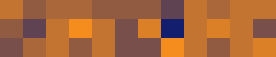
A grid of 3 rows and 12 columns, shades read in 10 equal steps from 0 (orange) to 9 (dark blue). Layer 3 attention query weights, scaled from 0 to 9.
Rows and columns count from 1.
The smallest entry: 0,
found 2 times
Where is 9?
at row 2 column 8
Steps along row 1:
up down same up same same up down up down same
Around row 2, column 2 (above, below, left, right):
4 3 4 2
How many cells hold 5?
5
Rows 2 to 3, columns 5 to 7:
2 5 1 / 2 5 5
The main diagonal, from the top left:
2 6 2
